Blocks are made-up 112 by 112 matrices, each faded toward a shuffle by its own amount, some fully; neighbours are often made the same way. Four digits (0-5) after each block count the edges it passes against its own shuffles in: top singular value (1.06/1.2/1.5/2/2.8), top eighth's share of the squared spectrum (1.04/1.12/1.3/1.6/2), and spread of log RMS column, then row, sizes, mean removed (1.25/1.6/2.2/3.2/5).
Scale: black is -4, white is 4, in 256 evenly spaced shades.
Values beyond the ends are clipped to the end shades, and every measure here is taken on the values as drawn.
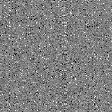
4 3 2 1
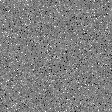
0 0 0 0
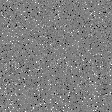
3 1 0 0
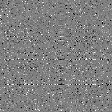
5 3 1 2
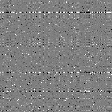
5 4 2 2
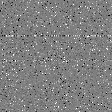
3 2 0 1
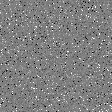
2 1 0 0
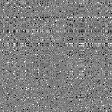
5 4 2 3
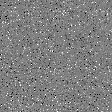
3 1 0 0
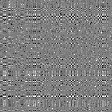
5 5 3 4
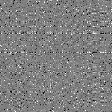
5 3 2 2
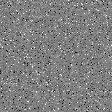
3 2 0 1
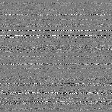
3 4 0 4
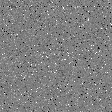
1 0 0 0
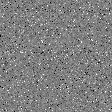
1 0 0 0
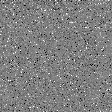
0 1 0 1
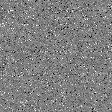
1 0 0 1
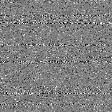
2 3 0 3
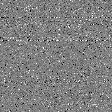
2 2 0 2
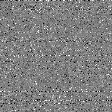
2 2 0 3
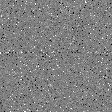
1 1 0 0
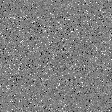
0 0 0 1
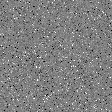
0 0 0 0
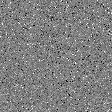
0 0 0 0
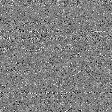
1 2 0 3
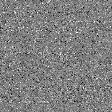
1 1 0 2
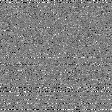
2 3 0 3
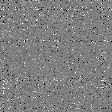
2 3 2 2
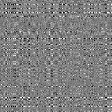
5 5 3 4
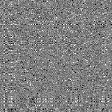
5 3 2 3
